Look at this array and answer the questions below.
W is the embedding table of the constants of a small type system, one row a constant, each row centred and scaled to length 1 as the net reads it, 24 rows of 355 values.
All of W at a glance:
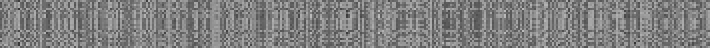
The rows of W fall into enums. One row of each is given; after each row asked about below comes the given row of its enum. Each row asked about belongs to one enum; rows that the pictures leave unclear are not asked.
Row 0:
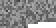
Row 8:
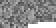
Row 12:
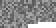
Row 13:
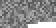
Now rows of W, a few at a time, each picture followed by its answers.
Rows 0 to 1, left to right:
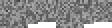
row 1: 12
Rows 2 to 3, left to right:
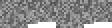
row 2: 13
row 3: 12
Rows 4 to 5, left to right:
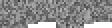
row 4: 0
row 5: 8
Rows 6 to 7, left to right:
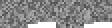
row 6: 13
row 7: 8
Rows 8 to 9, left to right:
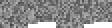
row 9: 12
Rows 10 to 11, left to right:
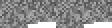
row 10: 13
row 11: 13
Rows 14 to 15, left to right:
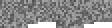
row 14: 12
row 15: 0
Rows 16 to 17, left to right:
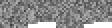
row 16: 8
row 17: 13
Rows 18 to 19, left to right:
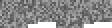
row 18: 12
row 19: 0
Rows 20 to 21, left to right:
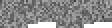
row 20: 12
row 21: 0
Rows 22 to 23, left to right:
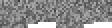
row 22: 0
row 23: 13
